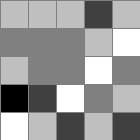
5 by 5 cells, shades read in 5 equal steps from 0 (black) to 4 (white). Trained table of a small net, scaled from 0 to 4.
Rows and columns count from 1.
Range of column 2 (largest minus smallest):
2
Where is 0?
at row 4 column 1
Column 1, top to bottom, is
3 2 3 0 4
